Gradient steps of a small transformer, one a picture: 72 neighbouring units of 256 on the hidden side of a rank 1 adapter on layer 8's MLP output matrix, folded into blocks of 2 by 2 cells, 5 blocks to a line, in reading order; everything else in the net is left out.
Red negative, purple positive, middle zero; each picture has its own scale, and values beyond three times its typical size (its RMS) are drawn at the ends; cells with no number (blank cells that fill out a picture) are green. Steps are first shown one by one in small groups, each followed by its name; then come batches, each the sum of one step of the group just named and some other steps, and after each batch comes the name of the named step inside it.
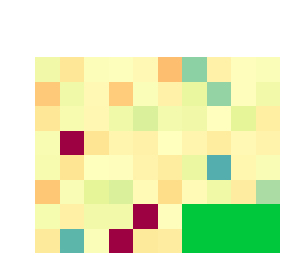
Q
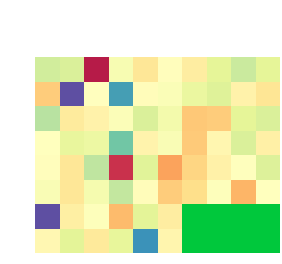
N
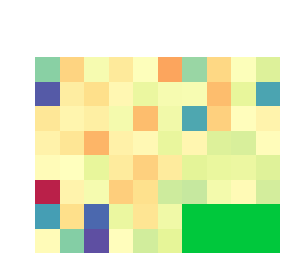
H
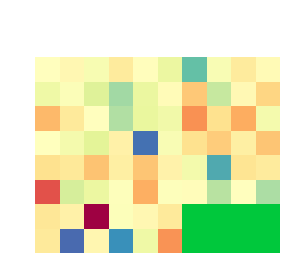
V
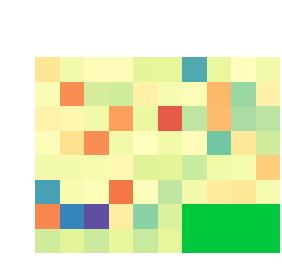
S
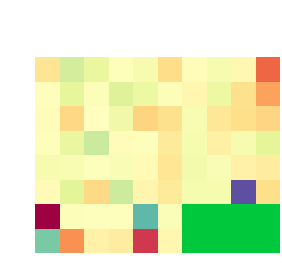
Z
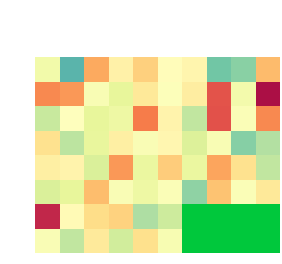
N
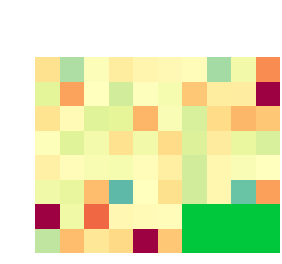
Z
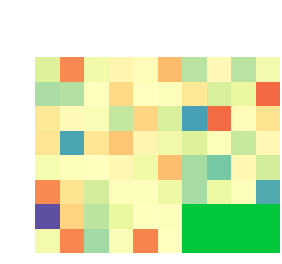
H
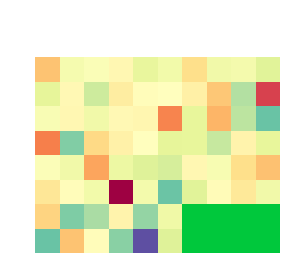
S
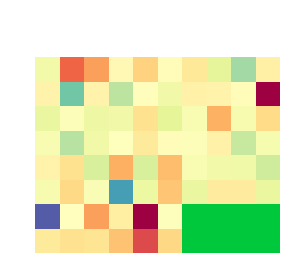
N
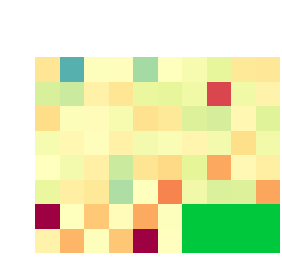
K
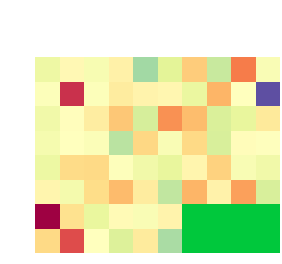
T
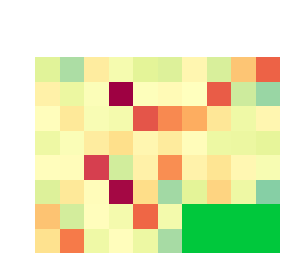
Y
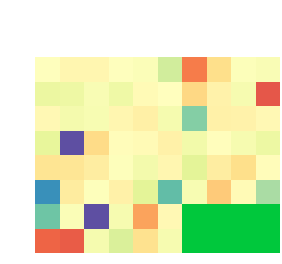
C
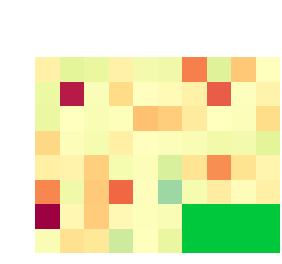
T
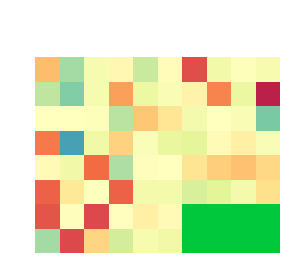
K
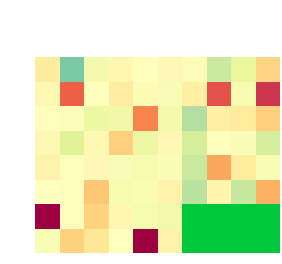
K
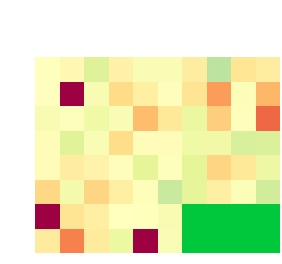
T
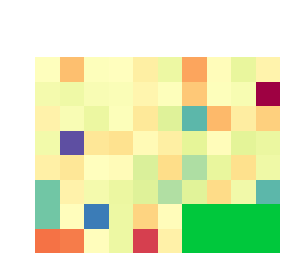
C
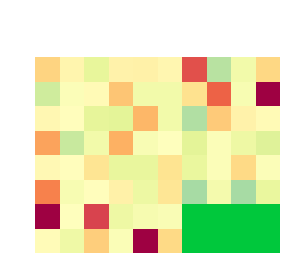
K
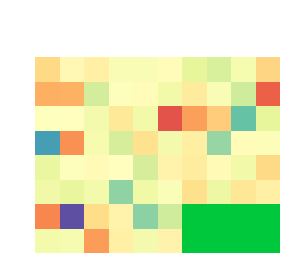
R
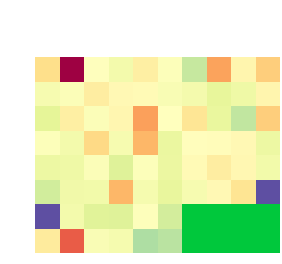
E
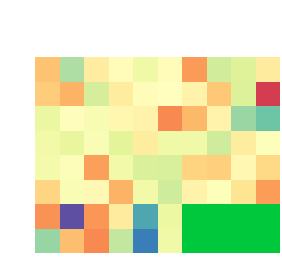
R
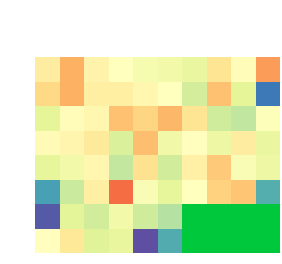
E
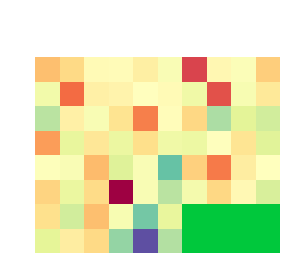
E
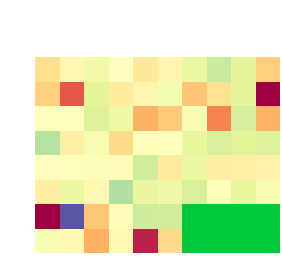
R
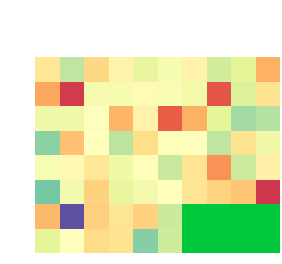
R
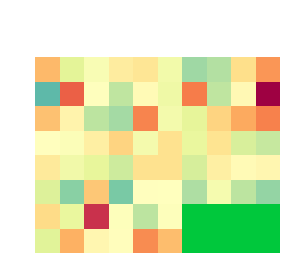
E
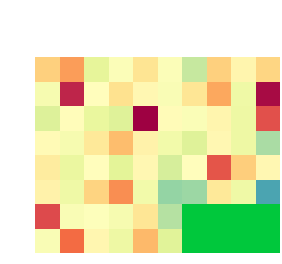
E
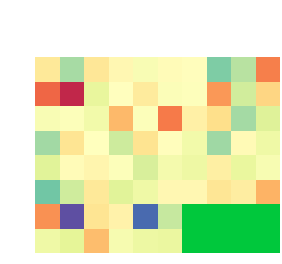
R
